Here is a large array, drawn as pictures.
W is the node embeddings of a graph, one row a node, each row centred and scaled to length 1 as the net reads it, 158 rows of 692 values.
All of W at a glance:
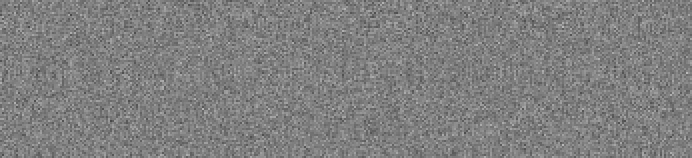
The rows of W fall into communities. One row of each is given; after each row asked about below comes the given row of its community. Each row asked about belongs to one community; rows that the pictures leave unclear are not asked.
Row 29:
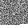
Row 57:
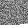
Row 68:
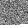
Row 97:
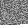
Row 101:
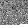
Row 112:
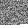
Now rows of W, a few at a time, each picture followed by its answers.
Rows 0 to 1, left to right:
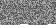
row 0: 57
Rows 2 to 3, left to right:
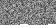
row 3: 101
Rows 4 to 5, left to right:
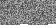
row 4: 57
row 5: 112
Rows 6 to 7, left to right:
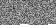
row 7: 57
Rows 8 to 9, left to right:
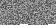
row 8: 97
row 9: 97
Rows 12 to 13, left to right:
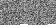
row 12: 68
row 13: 68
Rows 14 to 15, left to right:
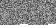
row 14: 97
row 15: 97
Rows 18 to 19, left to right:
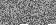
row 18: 29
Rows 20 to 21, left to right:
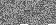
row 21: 57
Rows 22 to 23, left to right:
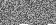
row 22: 57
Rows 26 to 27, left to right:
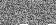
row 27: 57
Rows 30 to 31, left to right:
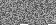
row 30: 112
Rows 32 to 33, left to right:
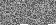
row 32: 29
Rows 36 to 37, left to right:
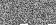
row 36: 29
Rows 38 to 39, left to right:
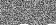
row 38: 112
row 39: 57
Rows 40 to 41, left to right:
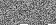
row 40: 112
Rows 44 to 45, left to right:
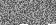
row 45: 97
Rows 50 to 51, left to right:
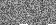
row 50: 57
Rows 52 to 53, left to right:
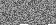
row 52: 112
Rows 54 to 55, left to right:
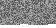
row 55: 29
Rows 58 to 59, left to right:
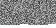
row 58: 29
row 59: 97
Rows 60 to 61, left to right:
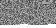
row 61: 57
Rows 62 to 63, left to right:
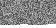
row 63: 97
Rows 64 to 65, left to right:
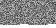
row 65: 101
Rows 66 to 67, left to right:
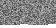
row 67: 29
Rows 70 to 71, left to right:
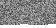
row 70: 97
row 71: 29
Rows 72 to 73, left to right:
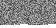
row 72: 97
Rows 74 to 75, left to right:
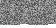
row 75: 29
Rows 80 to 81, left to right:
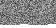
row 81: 29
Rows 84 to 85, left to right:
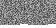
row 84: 97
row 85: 68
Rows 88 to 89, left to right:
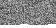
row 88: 57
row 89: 29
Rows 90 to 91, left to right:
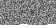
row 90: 112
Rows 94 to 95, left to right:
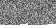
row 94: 29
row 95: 97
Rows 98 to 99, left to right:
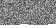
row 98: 68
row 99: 29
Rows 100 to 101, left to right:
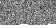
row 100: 57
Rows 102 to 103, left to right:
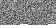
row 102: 112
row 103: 68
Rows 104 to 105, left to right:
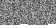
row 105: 97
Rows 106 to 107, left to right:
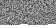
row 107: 68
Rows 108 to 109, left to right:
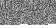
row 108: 97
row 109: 97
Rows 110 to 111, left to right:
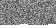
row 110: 68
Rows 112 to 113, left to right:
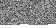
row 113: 29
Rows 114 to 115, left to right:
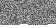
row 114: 57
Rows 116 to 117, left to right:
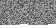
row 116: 97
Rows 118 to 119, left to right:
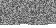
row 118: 101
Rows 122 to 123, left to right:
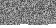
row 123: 57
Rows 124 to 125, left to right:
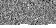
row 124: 97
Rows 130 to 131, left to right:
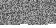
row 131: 97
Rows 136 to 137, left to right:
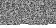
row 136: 68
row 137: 101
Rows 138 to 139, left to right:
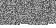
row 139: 112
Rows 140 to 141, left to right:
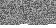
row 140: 57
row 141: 68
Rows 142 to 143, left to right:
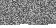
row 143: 29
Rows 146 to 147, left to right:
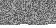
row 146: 112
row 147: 97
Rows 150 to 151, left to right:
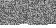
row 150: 57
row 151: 29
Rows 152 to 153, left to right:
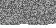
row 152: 57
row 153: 29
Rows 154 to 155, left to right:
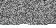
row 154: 29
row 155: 29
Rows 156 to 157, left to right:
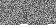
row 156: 57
